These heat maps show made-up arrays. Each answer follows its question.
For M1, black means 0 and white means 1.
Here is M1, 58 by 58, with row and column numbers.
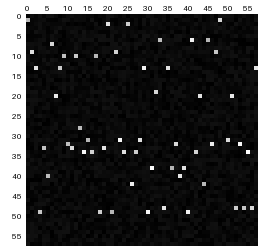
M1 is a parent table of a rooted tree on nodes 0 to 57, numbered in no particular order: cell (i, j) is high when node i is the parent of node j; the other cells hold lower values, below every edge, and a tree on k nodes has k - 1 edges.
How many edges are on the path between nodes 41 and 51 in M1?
4
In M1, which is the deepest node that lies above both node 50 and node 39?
38
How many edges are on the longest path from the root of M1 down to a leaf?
19
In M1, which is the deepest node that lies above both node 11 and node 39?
38
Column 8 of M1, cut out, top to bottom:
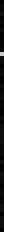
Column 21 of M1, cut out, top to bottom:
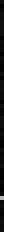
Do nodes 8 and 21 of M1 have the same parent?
no
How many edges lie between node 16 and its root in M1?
18
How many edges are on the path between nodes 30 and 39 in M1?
4
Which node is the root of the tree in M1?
49
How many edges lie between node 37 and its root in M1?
13
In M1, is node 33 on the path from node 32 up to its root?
yes
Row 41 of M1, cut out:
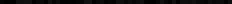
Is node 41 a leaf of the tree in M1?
yes
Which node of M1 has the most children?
34
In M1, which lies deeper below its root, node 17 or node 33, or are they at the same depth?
node 17
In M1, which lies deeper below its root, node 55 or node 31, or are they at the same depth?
node 55
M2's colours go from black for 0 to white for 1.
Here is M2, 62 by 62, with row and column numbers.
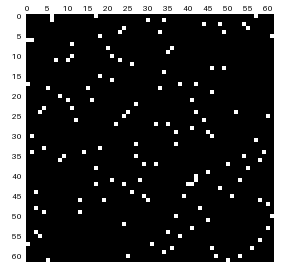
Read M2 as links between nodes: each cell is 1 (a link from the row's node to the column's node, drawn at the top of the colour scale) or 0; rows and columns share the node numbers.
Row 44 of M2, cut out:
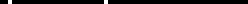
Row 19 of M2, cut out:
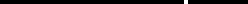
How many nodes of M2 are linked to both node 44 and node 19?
0
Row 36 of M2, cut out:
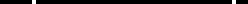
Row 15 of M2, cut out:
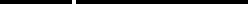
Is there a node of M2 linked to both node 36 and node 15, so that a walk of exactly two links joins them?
no
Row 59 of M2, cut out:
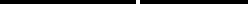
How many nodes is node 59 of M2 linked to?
1
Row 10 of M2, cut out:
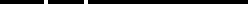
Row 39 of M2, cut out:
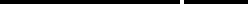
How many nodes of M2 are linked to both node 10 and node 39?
0
